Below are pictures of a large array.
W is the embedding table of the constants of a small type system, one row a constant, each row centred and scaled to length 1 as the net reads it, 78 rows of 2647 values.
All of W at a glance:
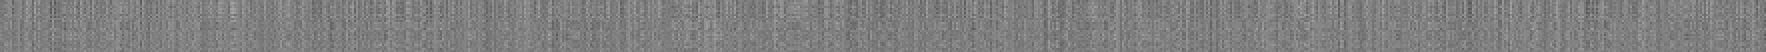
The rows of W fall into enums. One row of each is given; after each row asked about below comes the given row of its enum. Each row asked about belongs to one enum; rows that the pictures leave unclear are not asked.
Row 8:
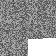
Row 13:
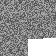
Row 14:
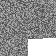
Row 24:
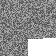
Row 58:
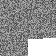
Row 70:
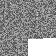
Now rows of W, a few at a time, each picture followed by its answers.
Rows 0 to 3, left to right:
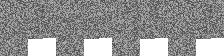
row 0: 14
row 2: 8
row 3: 14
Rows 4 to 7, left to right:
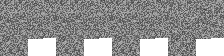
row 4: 13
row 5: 13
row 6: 13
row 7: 24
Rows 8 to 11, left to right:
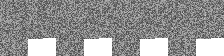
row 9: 24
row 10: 24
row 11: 70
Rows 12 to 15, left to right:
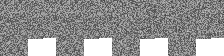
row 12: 13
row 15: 58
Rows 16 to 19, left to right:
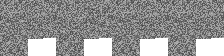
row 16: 13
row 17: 24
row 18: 13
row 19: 13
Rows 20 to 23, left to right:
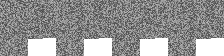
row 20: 14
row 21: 8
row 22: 24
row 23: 8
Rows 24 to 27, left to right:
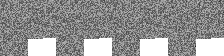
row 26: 24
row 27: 58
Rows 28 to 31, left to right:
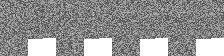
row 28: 14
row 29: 70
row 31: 13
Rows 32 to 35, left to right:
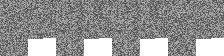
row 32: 58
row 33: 8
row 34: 8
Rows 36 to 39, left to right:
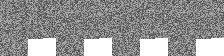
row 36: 8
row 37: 13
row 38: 58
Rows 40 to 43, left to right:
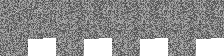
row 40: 58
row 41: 8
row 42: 8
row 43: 8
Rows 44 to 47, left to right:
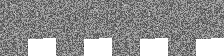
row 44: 70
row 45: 58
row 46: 70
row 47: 24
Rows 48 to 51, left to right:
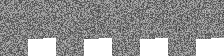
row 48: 13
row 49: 14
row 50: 58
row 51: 58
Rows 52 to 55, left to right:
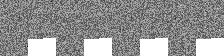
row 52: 58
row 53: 13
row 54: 58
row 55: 70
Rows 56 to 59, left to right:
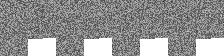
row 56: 14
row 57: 13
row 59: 58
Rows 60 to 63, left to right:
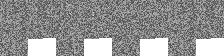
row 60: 8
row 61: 70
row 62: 13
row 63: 8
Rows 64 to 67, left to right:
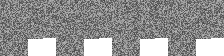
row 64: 24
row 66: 8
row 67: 24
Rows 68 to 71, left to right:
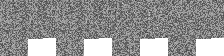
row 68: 8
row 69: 8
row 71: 13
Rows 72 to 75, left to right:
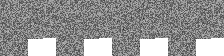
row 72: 24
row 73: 13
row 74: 58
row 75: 24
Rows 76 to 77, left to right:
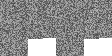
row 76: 8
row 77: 58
